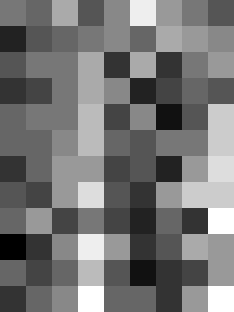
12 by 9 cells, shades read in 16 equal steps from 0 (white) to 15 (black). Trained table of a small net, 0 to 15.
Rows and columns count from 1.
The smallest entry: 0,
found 3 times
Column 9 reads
10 7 6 10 3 3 2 3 0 6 6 0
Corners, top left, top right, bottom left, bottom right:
8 10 12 0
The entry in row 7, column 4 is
6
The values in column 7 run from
5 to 14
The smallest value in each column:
8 6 5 0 6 1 5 3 0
